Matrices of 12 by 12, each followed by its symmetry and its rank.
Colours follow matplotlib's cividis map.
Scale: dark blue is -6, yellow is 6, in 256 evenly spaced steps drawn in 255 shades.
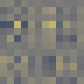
neither, rank two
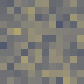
neither, full rank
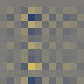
neither, rank one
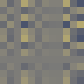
neither, rank one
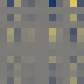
neither, rank one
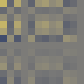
neither, rank one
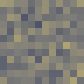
neither, full rank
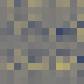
neither, rank two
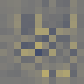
neither, rank two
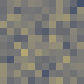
neither, full rank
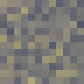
neither, full rank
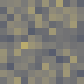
neither, full rank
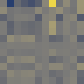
neither, rank two
